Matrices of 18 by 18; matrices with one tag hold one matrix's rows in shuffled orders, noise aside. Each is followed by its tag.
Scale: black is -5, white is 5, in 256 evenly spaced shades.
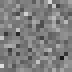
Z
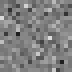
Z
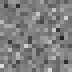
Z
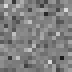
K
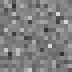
K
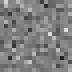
K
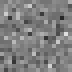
K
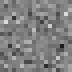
K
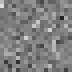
Z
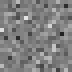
Z
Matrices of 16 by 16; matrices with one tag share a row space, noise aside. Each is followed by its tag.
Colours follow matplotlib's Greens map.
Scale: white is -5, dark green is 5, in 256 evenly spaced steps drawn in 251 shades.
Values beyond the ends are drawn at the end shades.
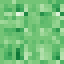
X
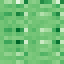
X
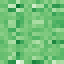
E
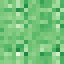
X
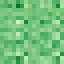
X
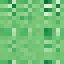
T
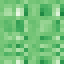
X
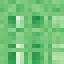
E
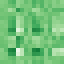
E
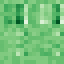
X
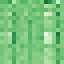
T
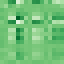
E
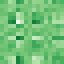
E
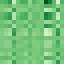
T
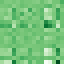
T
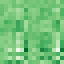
X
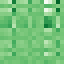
T
